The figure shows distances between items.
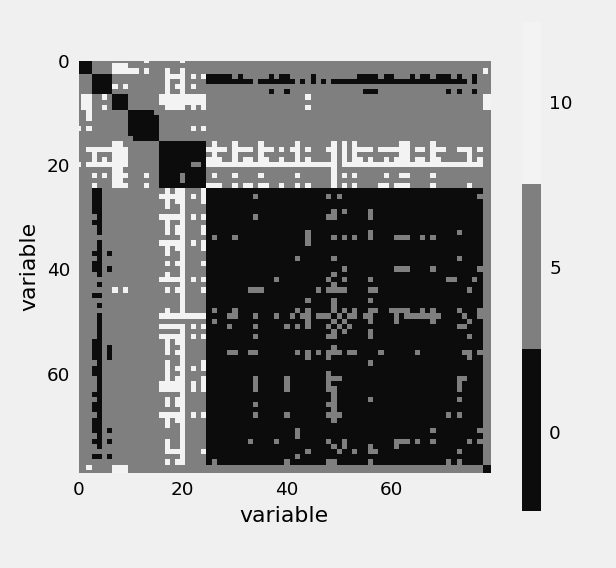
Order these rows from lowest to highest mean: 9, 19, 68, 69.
69, 68, 9, 19
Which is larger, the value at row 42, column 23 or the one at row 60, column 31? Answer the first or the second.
the first
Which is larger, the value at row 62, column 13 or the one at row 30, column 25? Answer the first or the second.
the first
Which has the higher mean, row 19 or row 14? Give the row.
19
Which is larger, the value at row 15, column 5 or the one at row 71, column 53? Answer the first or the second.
the first
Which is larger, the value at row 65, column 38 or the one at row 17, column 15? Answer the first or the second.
the second
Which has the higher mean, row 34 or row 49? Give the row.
49
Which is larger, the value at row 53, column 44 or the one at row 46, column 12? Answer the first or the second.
the second
